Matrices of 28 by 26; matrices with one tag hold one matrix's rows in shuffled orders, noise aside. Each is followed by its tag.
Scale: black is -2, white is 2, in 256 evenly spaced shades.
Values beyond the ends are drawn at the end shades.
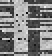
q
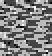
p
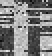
q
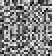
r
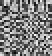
r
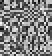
r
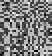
r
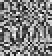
r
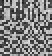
r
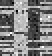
q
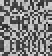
r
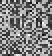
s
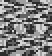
p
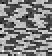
p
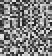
r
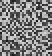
s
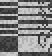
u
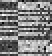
u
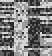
q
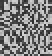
r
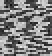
p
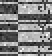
u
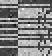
u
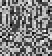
s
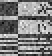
u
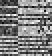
u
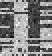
q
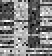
q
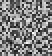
s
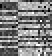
u
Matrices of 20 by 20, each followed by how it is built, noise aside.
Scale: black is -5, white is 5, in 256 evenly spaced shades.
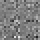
low rank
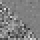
lower triangular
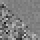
lower triangular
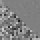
lower triangular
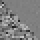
lower triangular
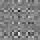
low rank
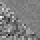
lower triangular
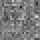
low rank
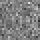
low rank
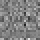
low rank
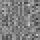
low rank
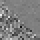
lower triangular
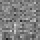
low rank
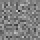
low rank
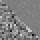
lower triangular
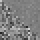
lower triangular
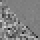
lower triangular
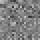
low rank
